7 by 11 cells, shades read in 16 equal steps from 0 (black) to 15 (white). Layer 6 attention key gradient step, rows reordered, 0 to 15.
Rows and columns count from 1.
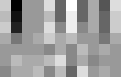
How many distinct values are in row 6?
5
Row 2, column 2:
1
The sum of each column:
71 40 65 67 76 64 76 63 65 53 74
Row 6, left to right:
9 11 10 10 11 13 8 10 8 9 9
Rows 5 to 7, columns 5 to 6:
8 10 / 11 13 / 8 11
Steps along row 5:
same same same down up down up down up down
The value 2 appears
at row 3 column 2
